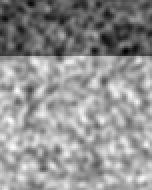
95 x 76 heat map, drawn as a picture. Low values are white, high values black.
Seam: horizontal, 30% of the way down, the top part higher. Stripes: none. Grain: blotchy.
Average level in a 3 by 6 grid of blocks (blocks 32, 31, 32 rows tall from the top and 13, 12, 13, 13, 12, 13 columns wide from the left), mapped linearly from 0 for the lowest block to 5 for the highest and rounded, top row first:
544454
010011
010100
